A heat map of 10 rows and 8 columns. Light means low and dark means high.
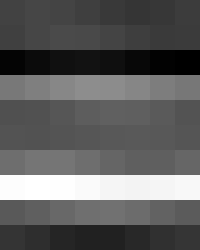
Ninth with the highest average: top right. Calmest part: middle right. Grain: streaks across.
